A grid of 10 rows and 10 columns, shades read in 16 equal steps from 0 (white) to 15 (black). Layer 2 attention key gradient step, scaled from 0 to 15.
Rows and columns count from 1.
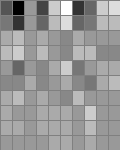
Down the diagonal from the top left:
10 12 6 4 5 5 4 3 6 6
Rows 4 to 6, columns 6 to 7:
7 4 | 3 8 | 5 7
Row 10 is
6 6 6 6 5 5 6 5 6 6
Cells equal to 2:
2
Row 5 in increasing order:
3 5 5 5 6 6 6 7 8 9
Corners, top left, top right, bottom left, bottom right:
10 2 6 6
